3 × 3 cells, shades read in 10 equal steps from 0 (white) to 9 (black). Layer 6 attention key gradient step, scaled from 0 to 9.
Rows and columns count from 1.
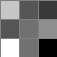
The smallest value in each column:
0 5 4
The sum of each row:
15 15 14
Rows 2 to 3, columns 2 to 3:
5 4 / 5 9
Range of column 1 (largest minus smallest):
6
